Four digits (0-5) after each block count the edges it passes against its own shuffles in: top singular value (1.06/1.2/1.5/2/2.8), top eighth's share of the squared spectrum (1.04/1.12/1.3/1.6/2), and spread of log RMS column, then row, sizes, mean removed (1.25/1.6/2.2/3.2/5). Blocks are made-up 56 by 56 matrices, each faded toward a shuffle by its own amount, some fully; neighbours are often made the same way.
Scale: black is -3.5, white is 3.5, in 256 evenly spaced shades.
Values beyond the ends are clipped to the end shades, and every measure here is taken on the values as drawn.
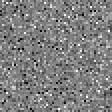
0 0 0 0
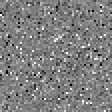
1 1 0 0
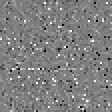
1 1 0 1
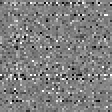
2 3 1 3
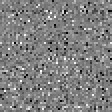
1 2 1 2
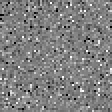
0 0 0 1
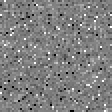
0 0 0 0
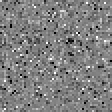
2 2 0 0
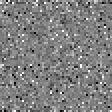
1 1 0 1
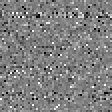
1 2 0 2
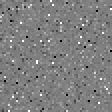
0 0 0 0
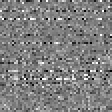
2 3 0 3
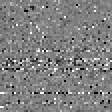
2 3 0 3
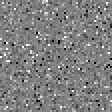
0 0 0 0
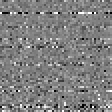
4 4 1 3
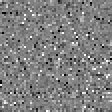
2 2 0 1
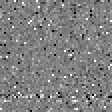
2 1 0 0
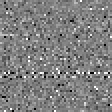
3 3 0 2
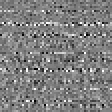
4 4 1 4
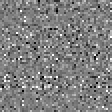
3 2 0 2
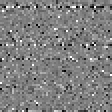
3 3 0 2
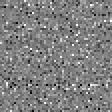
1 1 0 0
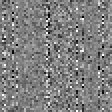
2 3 4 0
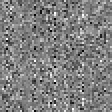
2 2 3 0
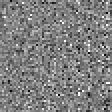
1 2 2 0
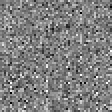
1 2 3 0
